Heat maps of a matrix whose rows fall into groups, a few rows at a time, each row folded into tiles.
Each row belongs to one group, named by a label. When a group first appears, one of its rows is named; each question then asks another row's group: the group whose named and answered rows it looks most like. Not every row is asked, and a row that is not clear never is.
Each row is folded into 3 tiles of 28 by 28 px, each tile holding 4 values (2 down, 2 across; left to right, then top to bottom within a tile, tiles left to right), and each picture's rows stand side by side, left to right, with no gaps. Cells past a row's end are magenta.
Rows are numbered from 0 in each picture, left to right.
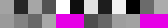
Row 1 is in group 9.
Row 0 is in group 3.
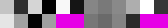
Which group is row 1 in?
3
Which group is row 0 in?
3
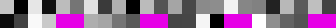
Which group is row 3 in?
3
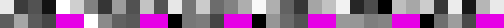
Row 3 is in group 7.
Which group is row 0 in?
7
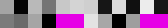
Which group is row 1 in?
3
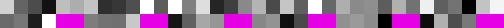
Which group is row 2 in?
9
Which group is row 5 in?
7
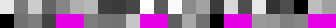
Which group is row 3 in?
7
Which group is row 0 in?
9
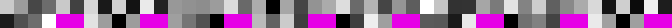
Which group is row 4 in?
9
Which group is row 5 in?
7
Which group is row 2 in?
3
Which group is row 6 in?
9
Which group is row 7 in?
3
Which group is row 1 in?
3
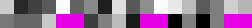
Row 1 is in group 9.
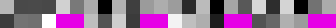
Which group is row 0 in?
7
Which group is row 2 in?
3
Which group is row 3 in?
9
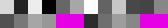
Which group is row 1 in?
9
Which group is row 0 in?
9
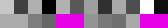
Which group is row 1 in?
3
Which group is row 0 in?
3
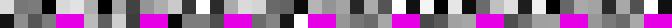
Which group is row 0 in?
7
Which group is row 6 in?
9
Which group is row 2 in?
9
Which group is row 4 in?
3
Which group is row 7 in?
3
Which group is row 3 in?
7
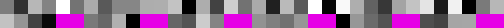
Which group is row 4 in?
7
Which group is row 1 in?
9
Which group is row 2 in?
9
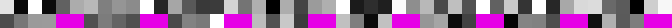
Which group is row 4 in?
7
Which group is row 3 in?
9
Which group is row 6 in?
9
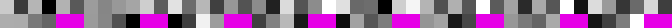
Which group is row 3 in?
9
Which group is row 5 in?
3
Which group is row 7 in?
7
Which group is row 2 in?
9
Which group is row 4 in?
7
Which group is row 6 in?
3
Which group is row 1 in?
3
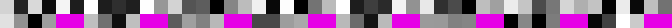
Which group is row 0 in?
3
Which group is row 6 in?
7
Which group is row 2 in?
7
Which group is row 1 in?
7
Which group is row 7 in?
9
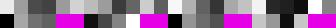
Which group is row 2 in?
7
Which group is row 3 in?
7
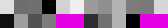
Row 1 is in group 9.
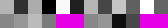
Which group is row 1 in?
3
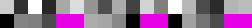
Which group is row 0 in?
9
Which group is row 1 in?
3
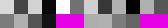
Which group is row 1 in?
3
